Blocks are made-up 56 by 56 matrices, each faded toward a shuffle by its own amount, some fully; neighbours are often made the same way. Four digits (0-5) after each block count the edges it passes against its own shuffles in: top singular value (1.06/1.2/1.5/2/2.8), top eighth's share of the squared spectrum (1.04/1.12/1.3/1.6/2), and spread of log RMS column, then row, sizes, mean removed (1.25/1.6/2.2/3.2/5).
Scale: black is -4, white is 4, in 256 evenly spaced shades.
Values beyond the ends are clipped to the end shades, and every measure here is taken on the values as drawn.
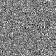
3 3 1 1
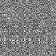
4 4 2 2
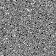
0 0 0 0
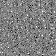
3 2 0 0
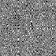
4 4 2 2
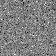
1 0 0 0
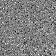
1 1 0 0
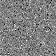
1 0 0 0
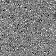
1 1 0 0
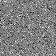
1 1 0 0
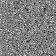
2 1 0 0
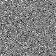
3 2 0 0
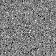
2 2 0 0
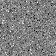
0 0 0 0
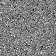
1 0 0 0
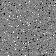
1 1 0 0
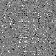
3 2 1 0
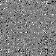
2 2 2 2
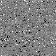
2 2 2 2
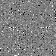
1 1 1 1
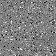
1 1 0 1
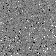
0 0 0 0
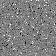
0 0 0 0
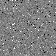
1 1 0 0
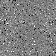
0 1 1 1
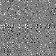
3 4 2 2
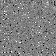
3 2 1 0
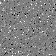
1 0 0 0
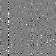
4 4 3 2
